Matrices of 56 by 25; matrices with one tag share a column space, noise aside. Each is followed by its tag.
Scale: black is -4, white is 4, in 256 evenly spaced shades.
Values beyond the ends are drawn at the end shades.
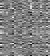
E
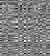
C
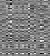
C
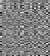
E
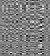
C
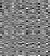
E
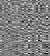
C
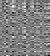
E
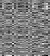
E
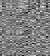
E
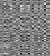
C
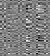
C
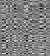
C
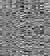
E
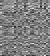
E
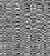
C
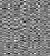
C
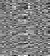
E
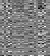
E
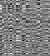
C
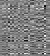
C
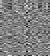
E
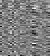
E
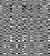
C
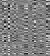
C
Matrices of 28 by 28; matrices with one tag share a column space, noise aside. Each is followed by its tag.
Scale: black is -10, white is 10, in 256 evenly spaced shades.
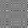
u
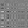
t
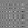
t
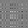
t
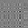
t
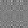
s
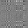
s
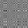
u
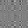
s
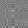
u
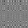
s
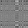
s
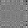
s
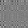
s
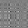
t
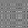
t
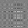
t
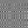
t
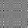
u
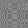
t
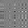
t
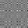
u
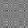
u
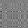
t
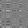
u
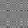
u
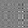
t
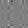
s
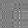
t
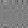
s
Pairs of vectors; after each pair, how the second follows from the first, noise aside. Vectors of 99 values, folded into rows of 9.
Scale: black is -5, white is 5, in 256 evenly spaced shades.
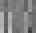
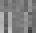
copied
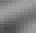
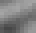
copied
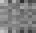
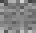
sign-scrambled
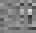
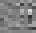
copied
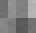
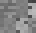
sign-scrambled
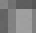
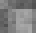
copied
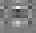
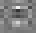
copied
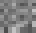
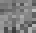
sign-scrambled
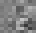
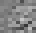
sign-scrambled
